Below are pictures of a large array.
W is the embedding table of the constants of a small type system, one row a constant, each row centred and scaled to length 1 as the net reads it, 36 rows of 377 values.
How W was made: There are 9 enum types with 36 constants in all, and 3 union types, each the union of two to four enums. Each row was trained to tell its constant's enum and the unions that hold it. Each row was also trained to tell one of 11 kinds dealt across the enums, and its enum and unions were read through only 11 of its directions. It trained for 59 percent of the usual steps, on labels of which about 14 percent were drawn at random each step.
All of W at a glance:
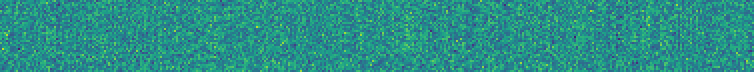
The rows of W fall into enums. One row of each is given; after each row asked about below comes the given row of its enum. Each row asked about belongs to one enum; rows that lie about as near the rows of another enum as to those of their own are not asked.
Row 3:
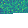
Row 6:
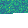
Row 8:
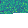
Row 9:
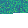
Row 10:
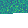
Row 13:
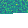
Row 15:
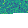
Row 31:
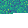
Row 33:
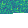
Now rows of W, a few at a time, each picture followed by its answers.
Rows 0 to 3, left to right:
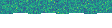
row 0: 13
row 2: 15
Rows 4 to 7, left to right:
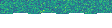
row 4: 31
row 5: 13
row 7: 15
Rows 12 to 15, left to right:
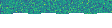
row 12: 8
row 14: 10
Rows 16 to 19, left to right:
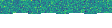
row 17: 3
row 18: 9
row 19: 3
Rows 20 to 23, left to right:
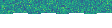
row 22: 8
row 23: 10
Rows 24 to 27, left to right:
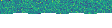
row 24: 8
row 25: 13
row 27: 15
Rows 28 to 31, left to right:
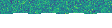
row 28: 10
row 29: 9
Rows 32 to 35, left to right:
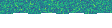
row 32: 31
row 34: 31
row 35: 10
